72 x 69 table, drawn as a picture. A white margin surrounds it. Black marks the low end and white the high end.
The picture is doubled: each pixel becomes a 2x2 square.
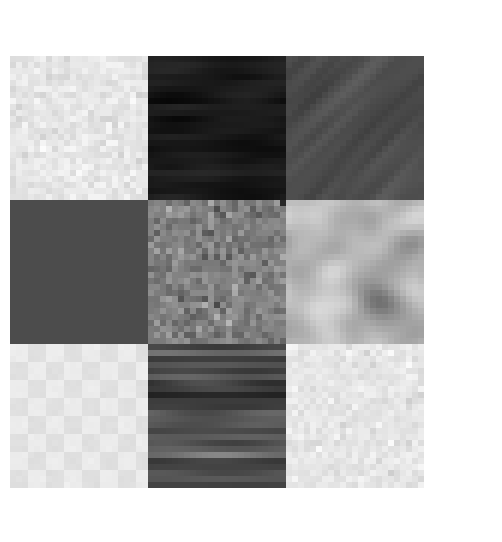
It is made of 3 by 3 panels. Panel 1,1: very high, fine-grained, faint in contrast. Panel 1,2: very low, streaked across, faint in contrast. Panel 1,3: low, slanting up to the right, faint in contrast. Panel 2,1: low, flat. Panel 2,2: middling, fine-grained. Panel 2,3: high, blotchy. Panel 3,1: very high, checkered, faint in contrast. Panel 3,2: low, streaked across. Panel 3,3: very high, fine-grained, faint in contrast.
